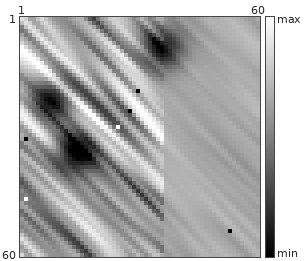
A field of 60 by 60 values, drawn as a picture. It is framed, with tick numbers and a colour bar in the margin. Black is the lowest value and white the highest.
Lone odd cells: 6, 2 higher and 4 lower than their neighbours. Odd rows or columns: none. Dips: three. Seam: vertical, 60% of the way across, the right part calmer. Grain: diagonal, down to the right.
